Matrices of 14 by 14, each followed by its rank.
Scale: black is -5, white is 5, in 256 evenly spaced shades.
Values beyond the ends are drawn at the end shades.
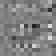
three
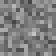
full rank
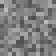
full rank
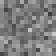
full rank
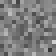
full rank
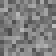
full rank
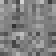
three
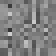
three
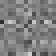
three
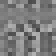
two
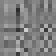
two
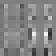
two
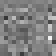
three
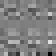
two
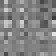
two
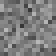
full rank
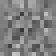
three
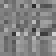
two
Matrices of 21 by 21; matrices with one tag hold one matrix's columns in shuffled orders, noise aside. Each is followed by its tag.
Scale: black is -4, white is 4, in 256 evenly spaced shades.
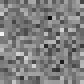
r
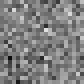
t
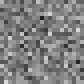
r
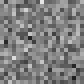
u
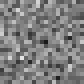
u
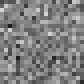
t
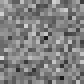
u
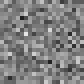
r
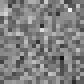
t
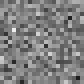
r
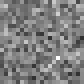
u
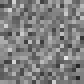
u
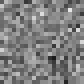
t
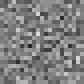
r
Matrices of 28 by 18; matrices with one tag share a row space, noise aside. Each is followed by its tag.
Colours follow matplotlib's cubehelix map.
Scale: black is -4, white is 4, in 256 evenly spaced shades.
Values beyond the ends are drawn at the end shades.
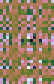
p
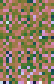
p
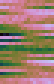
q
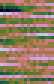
q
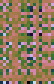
p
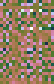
p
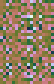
p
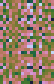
p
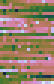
q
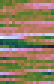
q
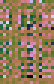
p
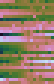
q
